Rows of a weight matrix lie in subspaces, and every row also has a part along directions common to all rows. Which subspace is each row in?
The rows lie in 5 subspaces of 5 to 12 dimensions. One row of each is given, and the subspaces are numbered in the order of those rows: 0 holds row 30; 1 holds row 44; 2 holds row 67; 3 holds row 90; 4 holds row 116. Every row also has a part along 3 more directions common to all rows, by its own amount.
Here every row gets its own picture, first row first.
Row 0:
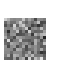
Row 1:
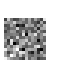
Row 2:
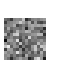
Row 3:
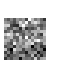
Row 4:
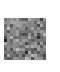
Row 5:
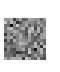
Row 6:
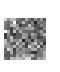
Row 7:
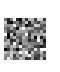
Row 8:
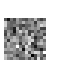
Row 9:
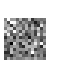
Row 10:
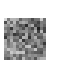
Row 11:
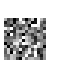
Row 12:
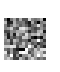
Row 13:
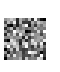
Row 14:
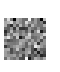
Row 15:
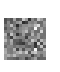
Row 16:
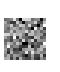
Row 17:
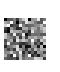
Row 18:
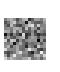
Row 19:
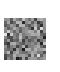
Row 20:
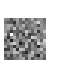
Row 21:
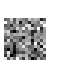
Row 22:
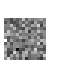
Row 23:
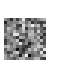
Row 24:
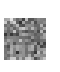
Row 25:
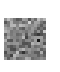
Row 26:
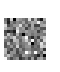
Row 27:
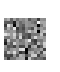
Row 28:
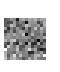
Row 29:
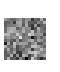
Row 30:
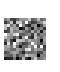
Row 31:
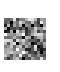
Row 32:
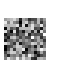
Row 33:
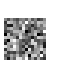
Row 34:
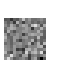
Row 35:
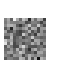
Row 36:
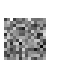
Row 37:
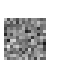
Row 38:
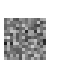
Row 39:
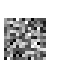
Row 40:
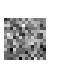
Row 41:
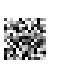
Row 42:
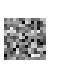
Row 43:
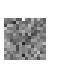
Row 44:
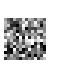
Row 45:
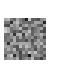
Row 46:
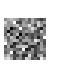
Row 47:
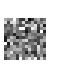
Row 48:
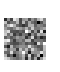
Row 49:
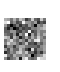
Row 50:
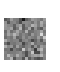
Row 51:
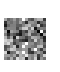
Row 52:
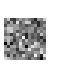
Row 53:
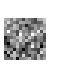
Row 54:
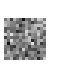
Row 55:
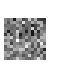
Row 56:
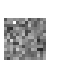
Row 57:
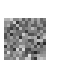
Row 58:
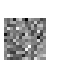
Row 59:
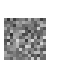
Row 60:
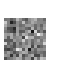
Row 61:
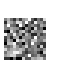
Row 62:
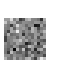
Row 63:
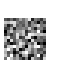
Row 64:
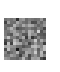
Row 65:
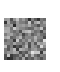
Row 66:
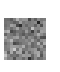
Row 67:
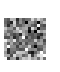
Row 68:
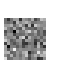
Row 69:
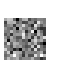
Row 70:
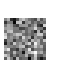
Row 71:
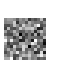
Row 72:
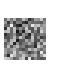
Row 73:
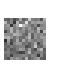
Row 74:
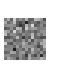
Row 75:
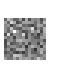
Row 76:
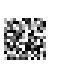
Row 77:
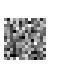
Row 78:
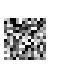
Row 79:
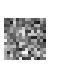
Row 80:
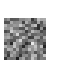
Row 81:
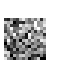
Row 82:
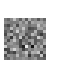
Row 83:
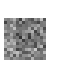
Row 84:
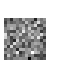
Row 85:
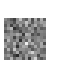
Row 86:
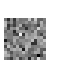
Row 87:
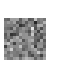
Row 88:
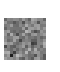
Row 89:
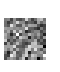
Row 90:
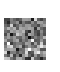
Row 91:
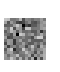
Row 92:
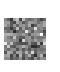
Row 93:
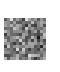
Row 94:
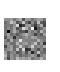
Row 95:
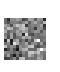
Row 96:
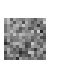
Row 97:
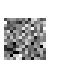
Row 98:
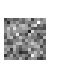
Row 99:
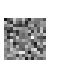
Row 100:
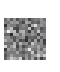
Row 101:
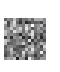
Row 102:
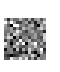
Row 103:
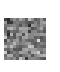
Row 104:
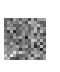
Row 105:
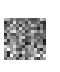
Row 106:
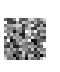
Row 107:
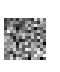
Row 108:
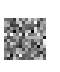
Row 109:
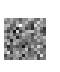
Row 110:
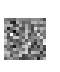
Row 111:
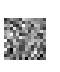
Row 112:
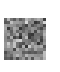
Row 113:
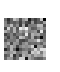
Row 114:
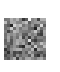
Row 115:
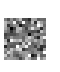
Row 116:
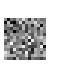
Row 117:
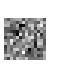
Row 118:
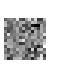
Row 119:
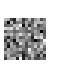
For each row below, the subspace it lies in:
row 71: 3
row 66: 4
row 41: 3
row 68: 4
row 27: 2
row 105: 0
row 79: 2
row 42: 3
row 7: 2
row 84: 2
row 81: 0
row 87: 3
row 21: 0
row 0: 3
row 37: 4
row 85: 3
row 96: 3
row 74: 4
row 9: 4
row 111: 1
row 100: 3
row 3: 1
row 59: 3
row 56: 2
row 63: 2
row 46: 3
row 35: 3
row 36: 1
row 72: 2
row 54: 3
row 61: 0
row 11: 3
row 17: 0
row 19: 3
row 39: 2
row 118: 3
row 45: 0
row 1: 2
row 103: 2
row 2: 1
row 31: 2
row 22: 1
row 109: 4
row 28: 2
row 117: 3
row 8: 3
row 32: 2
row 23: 1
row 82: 4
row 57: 4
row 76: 3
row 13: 4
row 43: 3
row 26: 3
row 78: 4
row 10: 0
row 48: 4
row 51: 3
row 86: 3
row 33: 4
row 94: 3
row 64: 1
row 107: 3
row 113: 2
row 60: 0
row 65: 2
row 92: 3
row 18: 2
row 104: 0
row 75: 0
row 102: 0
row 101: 4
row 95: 2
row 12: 2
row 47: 1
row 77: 0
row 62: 3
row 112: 0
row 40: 1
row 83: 0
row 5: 0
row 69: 4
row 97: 0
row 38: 1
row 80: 0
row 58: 2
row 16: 3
